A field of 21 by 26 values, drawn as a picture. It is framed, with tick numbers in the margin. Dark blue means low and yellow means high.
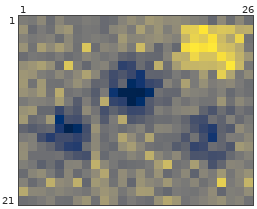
Stripes: none. Odd patch: higher, in the top right. Dips: three. Average level on the scale: 50%.
